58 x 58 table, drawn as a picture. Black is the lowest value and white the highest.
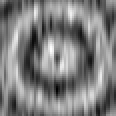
Ninth with the highest average: centre. Average level on the scale: 50%. Slope: none. Rings: centred on the centre.
